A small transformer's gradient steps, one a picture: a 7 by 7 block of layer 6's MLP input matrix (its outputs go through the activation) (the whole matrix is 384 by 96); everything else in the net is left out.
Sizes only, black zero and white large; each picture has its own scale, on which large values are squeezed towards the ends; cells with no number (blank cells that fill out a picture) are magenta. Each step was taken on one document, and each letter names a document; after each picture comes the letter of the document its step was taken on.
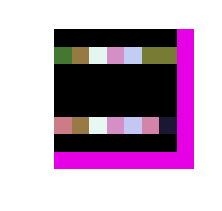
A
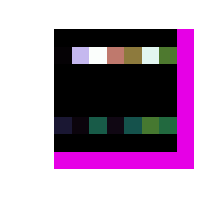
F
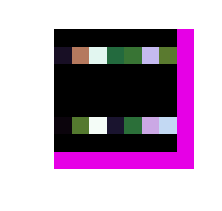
F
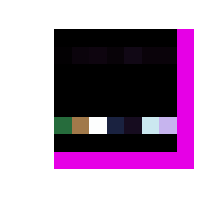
F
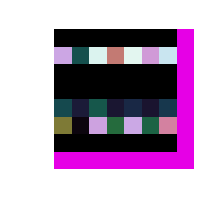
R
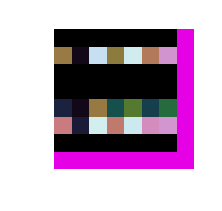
R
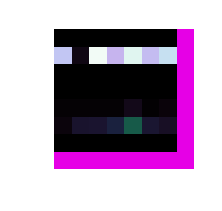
R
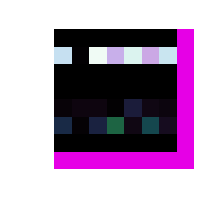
R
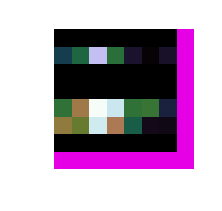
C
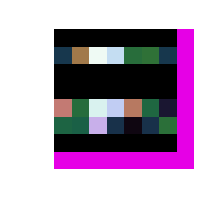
C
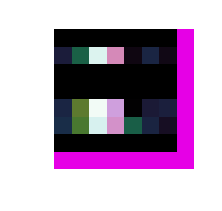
C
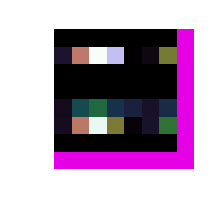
C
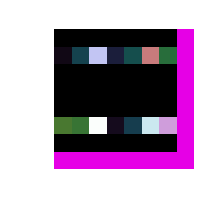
F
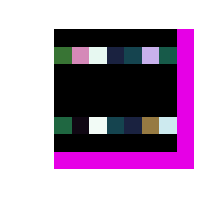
F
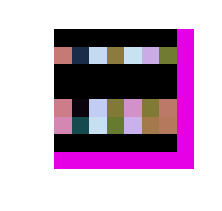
R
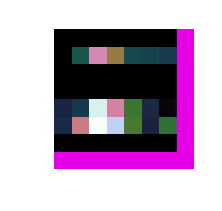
C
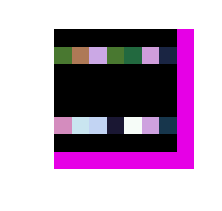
F
